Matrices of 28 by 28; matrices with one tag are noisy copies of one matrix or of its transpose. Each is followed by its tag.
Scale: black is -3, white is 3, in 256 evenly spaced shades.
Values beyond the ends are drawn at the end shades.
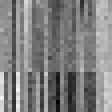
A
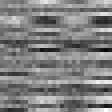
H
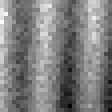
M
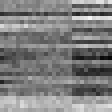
A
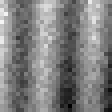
M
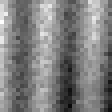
M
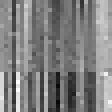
A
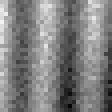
M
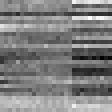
A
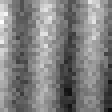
M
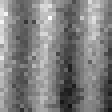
M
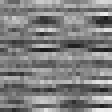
H
